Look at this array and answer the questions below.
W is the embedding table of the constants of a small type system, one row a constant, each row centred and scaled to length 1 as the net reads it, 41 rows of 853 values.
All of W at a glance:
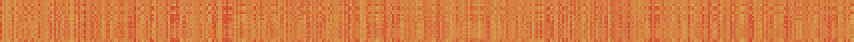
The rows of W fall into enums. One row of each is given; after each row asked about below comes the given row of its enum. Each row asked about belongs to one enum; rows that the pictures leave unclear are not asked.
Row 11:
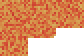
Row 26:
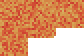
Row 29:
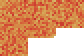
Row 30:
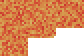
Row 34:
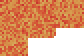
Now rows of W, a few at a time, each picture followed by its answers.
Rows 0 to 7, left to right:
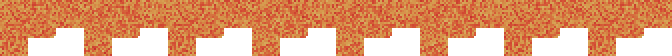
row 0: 11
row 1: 34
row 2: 11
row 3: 34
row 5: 34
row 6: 11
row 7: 11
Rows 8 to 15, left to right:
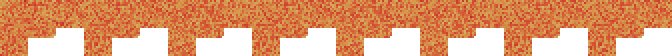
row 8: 29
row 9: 11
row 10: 34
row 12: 34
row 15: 11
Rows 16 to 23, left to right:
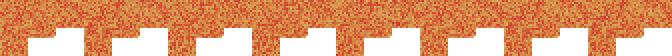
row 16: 30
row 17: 26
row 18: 11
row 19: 11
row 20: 29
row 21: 30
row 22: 26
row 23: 26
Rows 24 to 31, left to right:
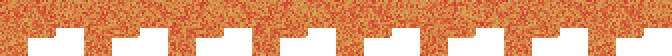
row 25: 30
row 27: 26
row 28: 34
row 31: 34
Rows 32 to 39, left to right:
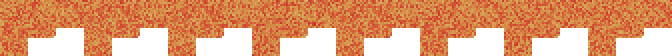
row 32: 26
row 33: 34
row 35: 29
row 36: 34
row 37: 26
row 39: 30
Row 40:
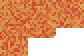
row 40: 11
